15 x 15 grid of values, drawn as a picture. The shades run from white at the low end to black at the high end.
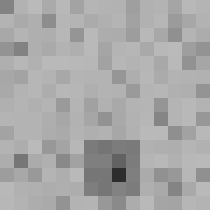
Calmest part: middle left. Odd patch: higher, in the bottom middle. Roughest part: bottom middle. Histogram: skewed, a long tail of high values. Ninth with the highest average: bottom middle.
